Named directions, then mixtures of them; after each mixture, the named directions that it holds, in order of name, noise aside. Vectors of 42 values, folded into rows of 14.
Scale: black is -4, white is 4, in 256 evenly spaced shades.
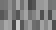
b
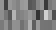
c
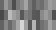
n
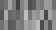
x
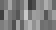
b, x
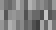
x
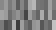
b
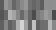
n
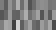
b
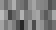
n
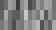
x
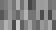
b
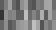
n, x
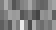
b, n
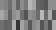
b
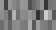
c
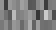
c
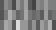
b, n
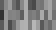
n, x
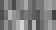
n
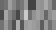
b, x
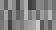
c, x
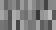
b, c
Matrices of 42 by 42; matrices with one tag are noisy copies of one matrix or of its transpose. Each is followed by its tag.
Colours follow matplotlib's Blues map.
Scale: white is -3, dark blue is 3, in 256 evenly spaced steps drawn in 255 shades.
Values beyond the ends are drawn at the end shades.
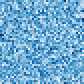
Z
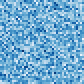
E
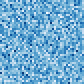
E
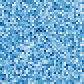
E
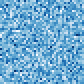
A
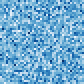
A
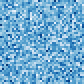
A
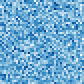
E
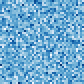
Z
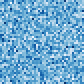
Z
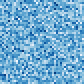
E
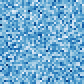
A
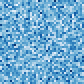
A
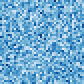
A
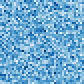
E
